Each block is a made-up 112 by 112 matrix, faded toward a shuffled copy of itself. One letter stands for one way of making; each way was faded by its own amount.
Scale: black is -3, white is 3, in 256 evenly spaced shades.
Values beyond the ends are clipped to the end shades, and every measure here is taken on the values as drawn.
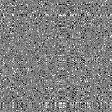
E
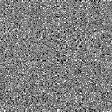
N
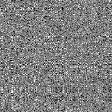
N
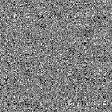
N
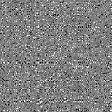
E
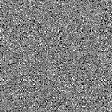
N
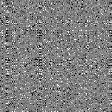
E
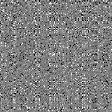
E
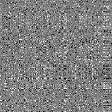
E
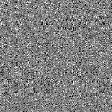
N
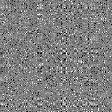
E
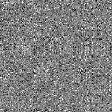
N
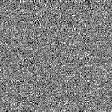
N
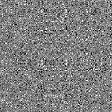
N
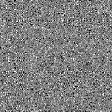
N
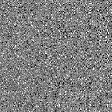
N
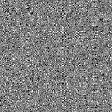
N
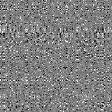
E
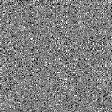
N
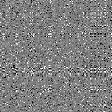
E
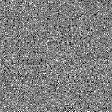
N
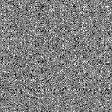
N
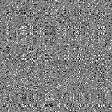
E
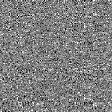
N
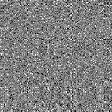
N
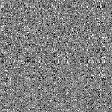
N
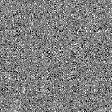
N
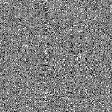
N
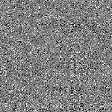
N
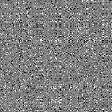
E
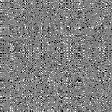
E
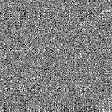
N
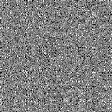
N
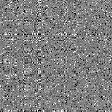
E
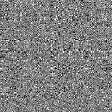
N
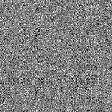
N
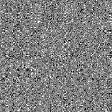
N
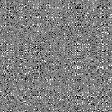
E
